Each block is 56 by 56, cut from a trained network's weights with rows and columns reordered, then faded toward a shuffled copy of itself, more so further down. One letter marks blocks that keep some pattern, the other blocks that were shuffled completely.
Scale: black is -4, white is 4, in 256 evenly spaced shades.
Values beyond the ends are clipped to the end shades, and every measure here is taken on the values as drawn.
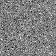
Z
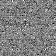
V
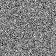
Z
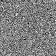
Z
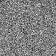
V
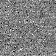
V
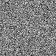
Z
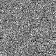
V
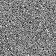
Z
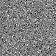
Z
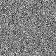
V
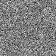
V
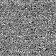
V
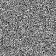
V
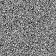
Z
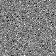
Z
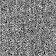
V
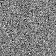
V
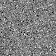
Z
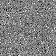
V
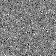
Z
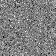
Z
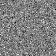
V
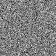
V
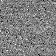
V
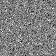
Z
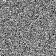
Z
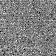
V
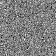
Z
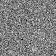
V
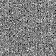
V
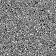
Z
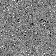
Z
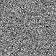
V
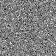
Z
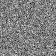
Z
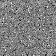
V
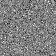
Z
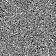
Z
